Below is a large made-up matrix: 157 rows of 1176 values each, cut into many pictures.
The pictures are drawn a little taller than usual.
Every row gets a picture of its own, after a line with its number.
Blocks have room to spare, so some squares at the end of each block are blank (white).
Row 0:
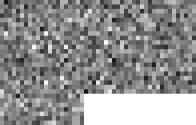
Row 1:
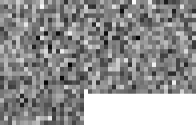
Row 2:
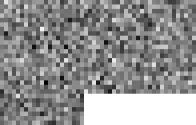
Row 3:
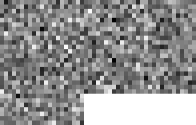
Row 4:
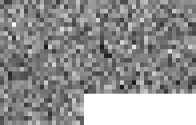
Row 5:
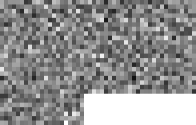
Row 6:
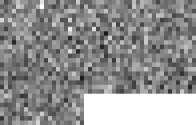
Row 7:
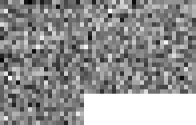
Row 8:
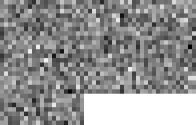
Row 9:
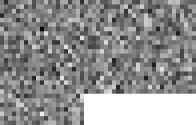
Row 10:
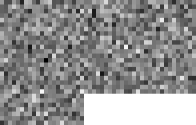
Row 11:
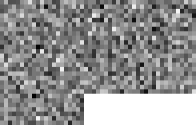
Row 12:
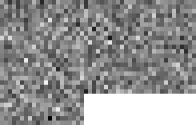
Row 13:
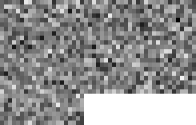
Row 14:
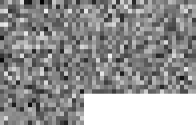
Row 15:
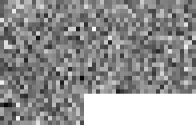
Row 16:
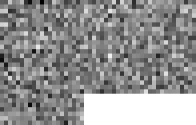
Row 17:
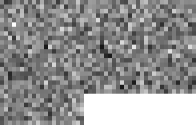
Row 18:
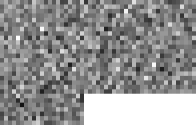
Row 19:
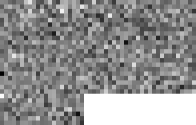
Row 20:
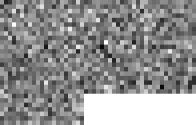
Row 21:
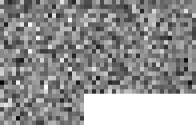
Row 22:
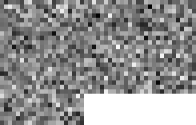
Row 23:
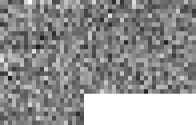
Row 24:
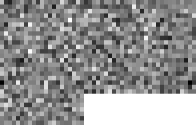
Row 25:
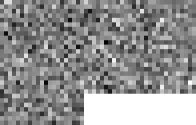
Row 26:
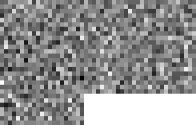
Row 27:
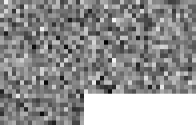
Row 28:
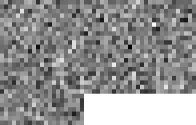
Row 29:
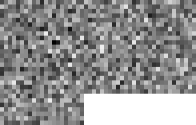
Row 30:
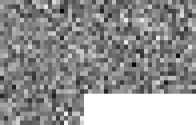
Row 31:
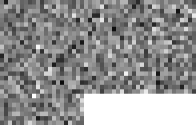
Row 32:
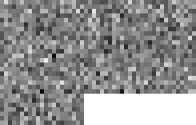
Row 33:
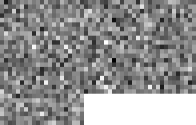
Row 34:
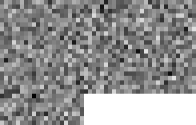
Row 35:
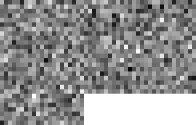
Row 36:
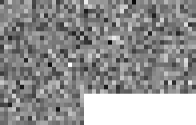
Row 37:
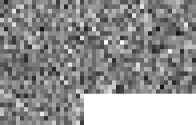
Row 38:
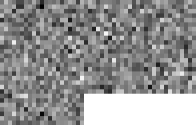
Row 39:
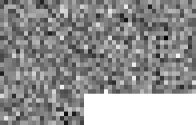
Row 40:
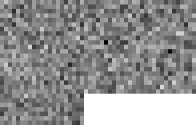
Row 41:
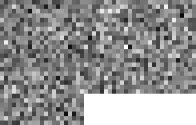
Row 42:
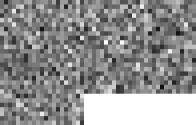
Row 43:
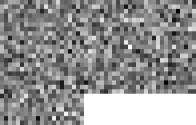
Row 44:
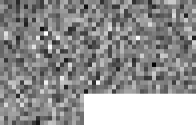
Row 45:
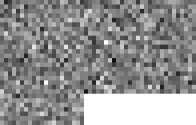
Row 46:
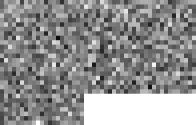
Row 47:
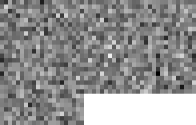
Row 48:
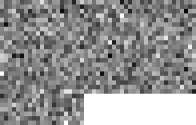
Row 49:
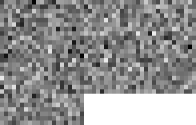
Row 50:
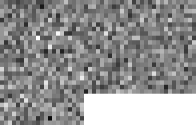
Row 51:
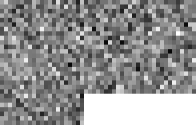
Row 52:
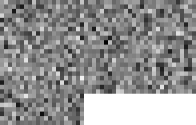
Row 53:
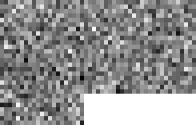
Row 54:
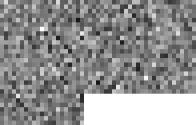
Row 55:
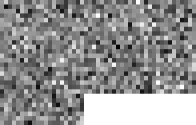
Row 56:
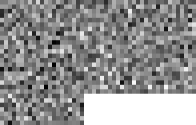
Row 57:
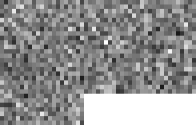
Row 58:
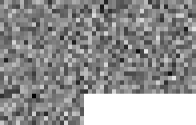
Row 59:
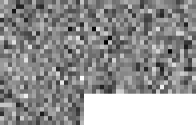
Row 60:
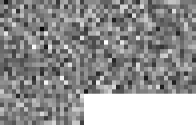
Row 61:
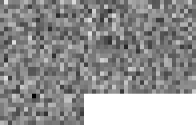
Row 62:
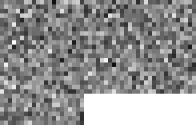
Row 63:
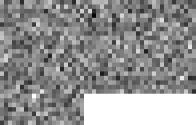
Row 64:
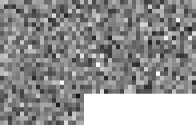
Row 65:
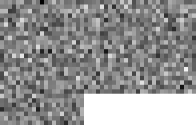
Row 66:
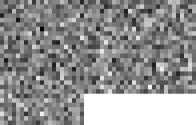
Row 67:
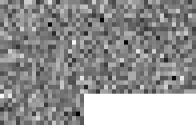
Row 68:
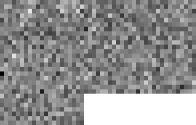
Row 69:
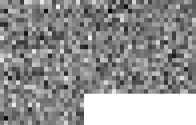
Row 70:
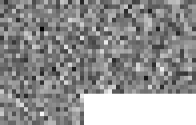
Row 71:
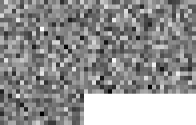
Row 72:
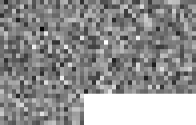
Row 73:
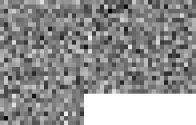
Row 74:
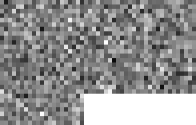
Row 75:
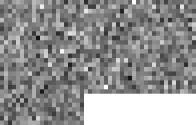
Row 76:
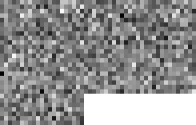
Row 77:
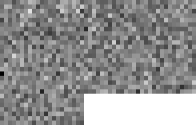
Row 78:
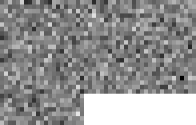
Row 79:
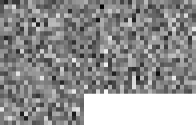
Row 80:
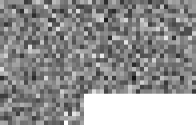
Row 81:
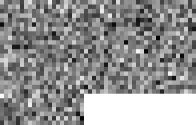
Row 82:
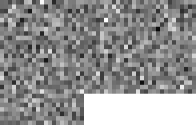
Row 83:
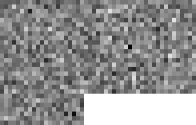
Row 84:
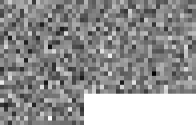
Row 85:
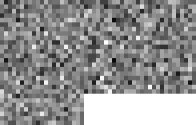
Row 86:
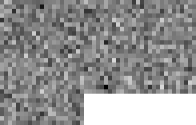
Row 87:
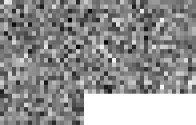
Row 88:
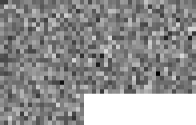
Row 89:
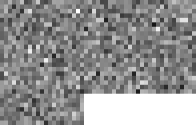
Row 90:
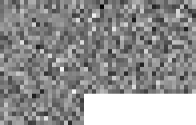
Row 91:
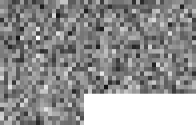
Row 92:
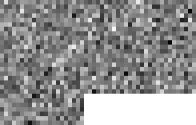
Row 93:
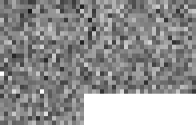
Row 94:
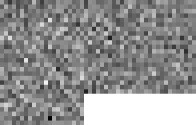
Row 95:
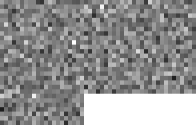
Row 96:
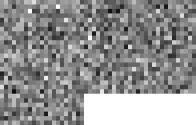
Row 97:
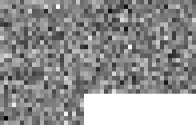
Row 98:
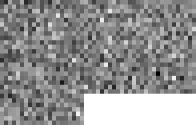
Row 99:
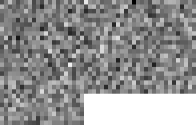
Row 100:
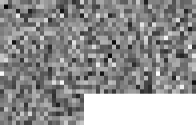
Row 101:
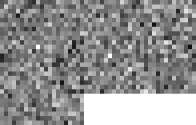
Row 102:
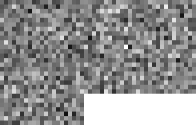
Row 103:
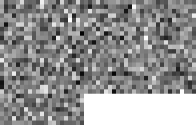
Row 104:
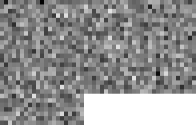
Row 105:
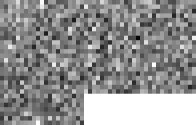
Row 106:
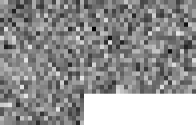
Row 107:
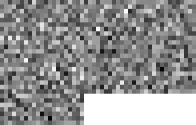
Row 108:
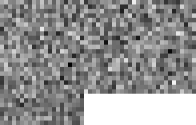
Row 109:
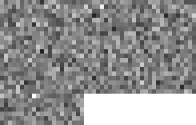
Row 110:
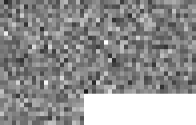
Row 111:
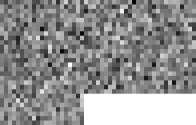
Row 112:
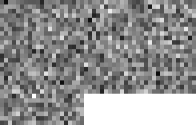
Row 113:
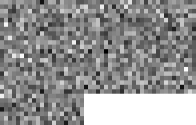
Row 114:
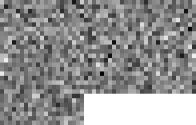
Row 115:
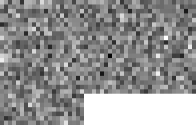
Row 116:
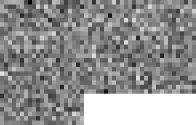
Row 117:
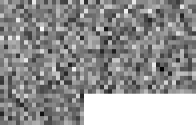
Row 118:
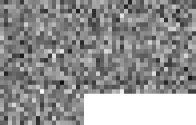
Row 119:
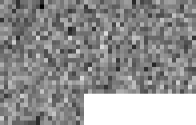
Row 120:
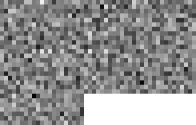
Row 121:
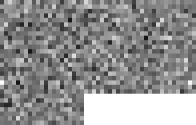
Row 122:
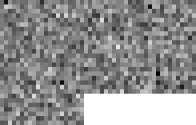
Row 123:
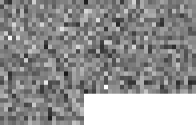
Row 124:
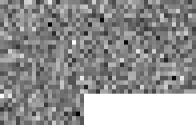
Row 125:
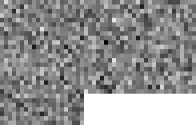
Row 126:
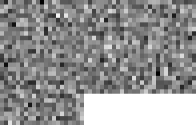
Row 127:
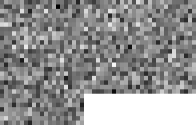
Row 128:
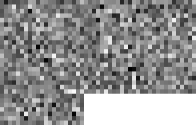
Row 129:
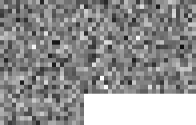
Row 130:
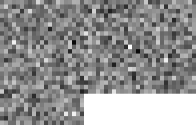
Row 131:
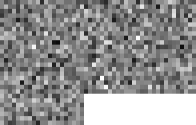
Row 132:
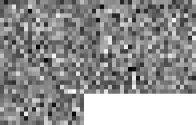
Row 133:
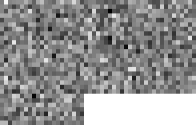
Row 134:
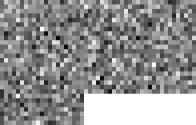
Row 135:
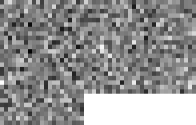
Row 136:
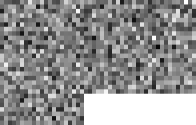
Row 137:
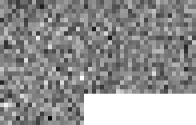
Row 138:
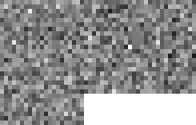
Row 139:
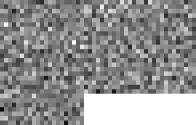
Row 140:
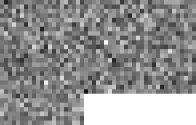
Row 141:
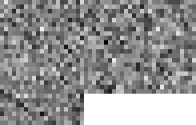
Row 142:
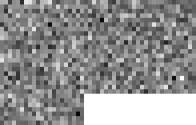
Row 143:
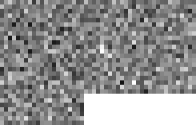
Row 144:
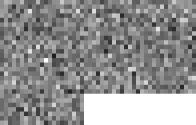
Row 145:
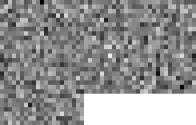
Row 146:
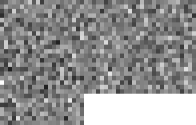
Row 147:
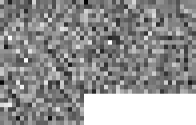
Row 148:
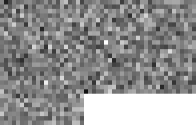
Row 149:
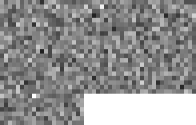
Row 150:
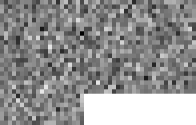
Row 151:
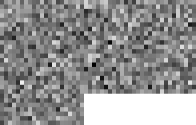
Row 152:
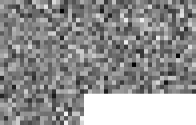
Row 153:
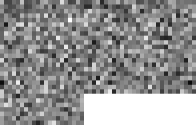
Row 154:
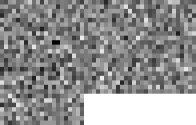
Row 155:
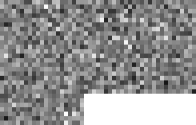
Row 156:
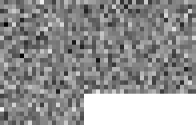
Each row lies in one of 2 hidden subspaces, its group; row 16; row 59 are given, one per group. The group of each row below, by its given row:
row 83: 16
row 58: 16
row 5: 16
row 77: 16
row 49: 16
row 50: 59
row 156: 16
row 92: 16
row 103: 59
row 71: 59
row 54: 59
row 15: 59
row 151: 59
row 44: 59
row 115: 16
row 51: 59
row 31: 16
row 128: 16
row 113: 16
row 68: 16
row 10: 16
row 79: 16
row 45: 59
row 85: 59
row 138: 16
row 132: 16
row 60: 59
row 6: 59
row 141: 59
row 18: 59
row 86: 59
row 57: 59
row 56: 59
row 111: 59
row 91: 59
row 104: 16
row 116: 16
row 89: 16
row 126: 16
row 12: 59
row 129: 59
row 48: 16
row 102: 16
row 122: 16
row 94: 59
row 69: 16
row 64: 16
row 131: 59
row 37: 59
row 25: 59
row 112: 16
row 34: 16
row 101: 16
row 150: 59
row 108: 59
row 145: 16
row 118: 16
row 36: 59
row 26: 59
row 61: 16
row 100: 16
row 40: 59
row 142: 16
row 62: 16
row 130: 16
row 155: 16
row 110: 59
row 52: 59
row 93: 16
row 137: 59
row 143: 59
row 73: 16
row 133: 16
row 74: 59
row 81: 16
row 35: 16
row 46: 59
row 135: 59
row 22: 16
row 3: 59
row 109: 16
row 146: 59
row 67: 16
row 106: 59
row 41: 16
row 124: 16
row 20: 59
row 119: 59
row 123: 59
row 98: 16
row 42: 59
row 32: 16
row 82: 16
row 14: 16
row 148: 59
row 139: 16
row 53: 59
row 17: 59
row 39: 16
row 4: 59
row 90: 16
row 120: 16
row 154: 59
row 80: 16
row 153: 59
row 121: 59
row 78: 16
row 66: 59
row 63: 16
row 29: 59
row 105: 59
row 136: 16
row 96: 16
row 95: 16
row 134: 59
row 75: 59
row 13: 16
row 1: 59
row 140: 59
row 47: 16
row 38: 59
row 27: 59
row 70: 59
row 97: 16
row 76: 16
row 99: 59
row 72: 59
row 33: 59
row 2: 59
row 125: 59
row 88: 16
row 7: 16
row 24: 59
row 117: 59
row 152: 16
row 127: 16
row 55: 16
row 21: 59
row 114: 16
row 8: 16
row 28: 16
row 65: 16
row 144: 16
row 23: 16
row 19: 16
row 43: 16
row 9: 59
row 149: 16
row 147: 59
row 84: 59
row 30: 16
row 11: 16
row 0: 59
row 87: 59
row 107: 59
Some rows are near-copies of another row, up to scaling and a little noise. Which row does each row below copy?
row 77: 68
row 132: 128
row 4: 17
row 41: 102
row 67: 124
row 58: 34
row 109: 149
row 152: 30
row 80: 5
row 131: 129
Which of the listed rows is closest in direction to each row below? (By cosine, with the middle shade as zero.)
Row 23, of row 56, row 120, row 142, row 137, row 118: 142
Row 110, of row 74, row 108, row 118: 74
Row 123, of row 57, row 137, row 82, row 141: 137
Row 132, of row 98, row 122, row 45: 98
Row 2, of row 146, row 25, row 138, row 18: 25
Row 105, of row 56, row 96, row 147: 96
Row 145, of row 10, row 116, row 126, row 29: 126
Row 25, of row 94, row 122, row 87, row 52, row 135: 87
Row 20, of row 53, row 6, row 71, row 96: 6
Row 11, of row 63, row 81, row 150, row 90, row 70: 90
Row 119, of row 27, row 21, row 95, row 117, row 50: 50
